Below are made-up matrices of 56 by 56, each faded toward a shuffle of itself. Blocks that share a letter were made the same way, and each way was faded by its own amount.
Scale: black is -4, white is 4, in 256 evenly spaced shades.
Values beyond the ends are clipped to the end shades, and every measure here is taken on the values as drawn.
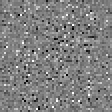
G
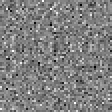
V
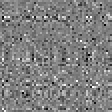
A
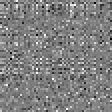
A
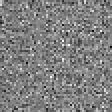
V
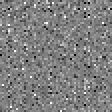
G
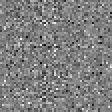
V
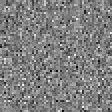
V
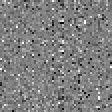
G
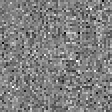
V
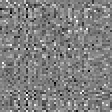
A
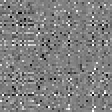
A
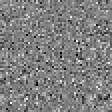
V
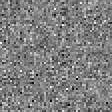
V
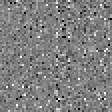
G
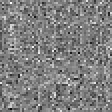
V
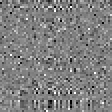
A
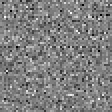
V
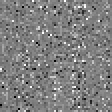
G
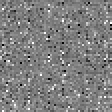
G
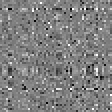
A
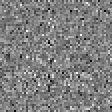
V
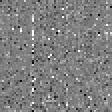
G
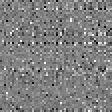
A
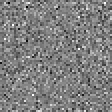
V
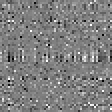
A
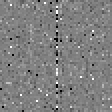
G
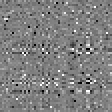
A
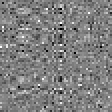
A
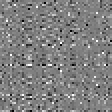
A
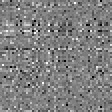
A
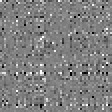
A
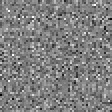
V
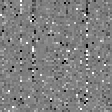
G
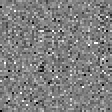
V
